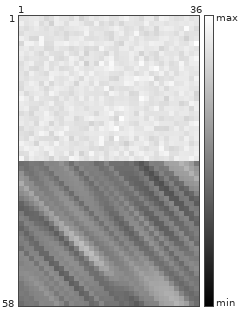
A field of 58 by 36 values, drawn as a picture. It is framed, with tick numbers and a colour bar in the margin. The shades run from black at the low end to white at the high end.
The table splits into 2 rows of 1 panel. Panel 1,1: very high, fine-grained, faint in contrast. Panel 2,1: middling, slanting down to the right.
